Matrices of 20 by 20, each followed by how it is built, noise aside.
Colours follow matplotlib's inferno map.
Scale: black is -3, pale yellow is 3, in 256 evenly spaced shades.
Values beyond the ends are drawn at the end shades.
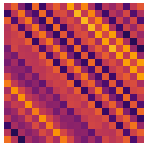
Toeplitz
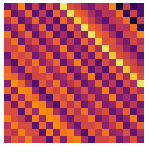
Toeplitz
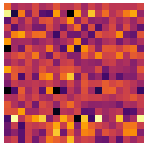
low rank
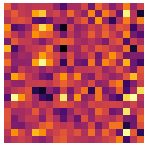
low rank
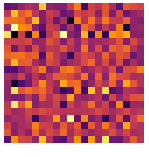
low rank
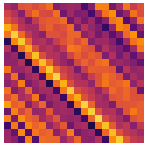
Toeplitz
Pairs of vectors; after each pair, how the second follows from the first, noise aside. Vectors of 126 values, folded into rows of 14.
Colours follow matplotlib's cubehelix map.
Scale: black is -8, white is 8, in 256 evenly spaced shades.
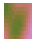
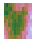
scaled up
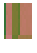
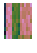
scaled up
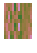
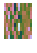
scaled up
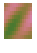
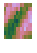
scaled up
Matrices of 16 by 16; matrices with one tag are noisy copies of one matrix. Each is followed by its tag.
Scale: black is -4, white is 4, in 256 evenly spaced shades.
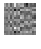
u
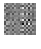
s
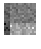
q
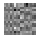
u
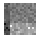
q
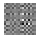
s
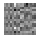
u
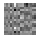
u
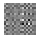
s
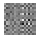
s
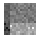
q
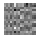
u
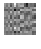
u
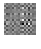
s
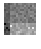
q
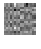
u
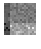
q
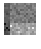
q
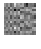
u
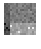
q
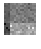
q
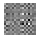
s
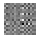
s
